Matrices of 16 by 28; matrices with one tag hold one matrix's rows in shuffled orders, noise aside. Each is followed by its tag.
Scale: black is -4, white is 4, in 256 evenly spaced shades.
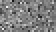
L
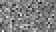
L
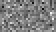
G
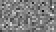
G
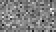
G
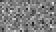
G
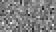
G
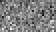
G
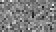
G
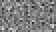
G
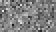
L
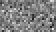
G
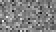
L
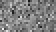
L
